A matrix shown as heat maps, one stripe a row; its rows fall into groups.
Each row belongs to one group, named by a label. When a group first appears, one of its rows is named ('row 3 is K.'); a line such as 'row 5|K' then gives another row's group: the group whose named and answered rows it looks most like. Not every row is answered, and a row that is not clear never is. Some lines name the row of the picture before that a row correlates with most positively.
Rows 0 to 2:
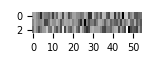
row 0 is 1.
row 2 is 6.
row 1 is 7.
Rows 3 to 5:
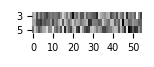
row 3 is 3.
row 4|1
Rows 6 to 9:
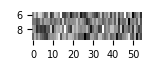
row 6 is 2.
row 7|6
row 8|1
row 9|7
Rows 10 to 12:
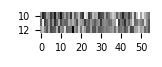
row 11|3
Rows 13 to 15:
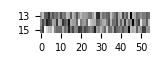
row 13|1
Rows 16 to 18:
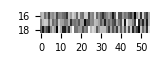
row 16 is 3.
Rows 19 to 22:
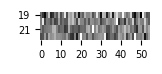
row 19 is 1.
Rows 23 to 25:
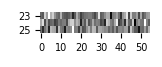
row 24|3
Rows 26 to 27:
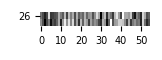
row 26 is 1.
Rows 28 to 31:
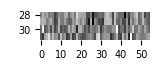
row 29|7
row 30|3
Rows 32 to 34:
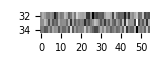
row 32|7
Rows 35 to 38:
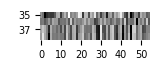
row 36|6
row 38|1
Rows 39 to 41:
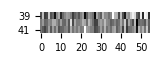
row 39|3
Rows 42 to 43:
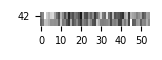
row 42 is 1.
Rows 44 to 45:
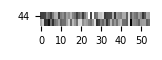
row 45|1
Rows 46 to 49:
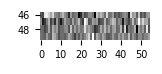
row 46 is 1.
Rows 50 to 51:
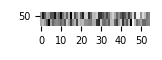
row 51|1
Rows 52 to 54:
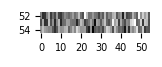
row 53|3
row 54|7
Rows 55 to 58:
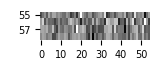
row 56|3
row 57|7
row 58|7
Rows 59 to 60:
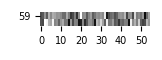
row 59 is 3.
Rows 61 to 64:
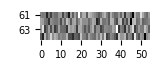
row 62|1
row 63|3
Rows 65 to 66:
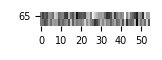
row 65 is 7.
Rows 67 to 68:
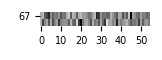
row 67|1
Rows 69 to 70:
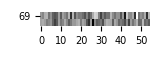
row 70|7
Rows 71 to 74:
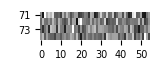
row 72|3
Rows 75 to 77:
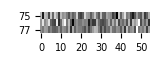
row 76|2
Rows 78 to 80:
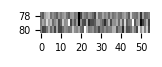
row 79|2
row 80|6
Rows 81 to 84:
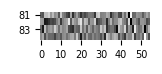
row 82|1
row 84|3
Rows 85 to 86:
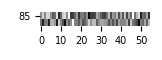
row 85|2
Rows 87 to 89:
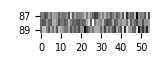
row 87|6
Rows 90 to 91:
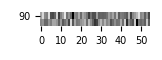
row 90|2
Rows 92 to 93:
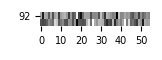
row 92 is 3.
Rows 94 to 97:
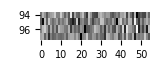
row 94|6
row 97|3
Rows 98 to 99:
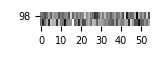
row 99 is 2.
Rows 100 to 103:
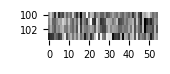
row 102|6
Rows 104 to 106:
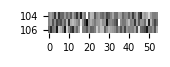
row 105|1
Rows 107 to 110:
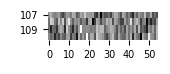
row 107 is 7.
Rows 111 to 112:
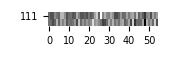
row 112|6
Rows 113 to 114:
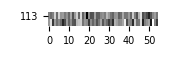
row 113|2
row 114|3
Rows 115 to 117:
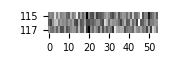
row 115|2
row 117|3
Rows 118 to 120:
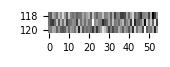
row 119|6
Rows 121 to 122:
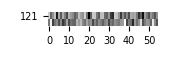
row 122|3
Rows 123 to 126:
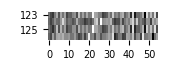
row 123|6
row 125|6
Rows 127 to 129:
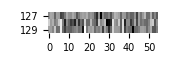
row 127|7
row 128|7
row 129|7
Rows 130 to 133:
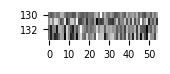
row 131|2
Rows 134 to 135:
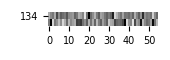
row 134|3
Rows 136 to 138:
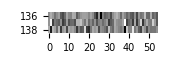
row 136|7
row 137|3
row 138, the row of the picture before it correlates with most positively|135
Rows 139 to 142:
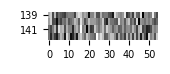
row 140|1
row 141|2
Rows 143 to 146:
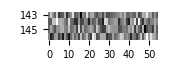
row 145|6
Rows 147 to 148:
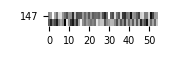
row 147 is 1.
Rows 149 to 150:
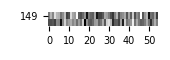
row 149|2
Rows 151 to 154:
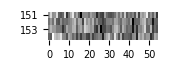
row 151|2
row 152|7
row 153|7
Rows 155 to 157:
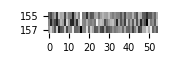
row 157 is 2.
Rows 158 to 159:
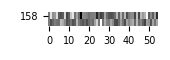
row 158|2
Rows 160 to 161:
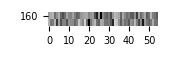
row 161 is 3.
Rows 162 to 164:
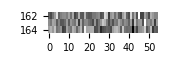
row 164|7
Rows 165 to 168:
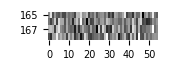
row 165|3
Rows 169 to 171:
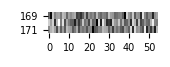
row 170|7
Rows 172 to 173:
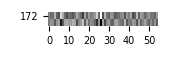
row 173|7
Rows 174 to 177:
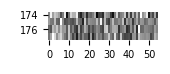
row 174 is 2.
